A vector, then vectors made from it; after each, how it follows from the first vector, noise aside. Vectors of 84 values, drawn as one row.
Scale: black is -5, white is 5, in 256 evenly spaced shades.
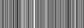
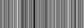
negated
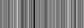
negated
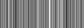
reversed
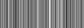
reversed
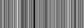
negated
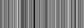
negated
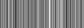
reversed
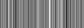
reversed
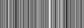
reversed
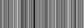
negated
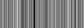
negated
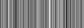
reversed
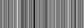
negated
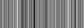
negated
